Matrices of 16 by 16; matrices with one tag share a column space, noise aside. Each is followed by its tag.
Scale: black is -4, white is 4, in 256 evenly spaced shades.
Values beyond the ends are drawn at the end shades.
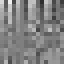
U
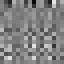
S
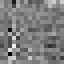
S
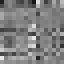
S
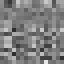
S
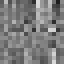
U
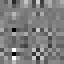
S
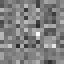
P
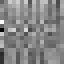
U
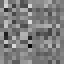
P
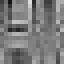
U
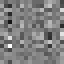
P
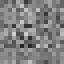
P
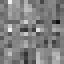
U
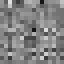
S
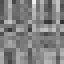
U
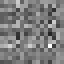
P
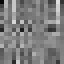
U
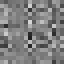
P
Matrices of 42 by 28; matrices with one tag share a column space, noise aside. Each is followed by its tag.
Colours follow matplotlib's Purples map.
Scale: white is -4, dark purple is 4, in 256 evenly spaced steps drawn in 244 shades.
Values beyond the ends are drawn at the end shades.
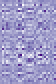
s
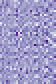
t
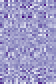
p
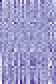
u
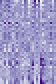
u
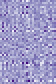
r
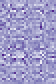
s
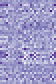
s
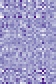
p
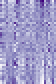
u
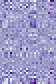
p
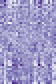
u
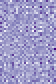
r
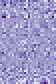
p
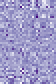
p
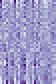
u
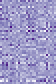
r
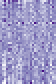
u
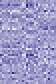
s
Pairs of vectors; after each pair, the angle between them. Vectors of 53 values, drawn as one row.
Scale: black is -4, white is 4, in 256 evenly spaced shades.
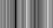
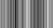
nearly parallel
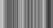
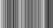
nearly parallel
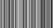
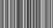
nearly opposite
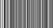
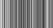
partly aligned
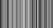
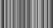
partly opposed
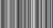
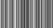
partly aligned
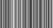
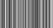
orthogonal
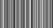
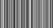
nearly parallel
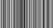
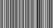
partly opposed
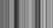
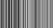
partly aligned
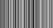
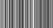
nearly opposite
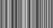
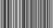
partly opposed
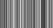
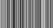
nearly opposite
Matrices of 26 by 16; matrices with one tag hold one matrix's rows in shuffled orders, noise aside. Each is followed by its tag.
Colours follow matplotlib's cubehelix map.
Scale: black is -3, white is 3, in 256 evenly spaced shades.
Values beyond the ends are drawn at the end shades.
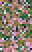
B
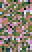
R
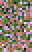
R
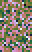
B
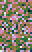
B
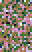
R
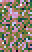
B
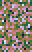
B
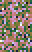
B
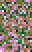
B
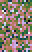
B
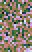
R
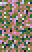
B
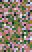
R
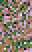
R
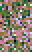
R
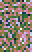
R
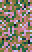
R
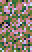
R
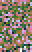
R
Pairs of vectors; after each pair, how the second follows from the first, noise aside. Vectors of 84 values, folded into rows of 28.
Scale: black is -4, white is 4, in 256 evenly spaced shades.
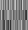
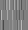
partly zeroed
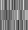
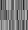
sign-scrambled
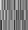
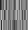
sign-scrambled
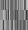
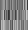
sign-scrambled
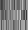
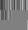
partly zeroed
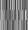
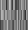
sign-scrambled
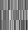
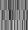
sign-scrambled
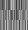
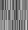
sign-scrambled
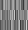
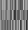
sign-scrambled
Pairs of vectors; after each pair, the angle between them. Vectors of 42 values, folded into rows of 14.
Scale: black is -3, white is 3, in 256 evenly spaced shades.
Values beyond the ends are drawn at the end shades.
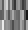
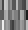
nearly parallel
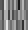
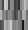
partly aligned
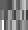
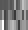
nearly parallel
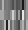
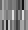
nearly parallel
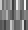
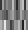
nearly opposite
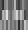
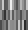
partly opposed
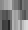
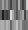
orthogonal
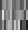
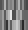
partly aligned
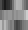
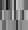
partly aligned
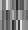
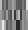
orthogonal
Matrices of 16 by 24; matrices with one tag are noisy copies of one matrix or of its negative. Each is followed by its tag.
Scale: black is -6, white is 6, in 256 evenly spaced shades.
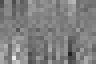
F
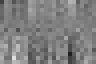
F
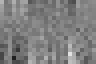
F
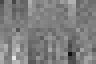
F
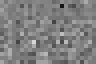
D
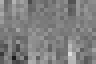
F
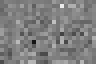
D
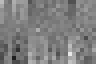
F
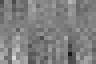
F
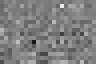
D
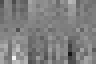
F
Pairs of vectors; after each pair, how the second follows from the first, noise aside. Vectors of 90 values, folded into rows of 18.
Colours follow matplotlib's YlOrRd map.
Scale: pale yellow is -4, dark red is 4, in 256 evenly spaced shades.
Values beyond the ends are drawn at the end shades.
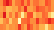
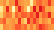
shuffled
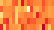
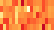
copied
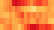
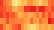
negated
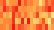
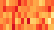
copied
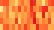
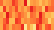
shuffled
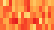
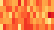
shuffled
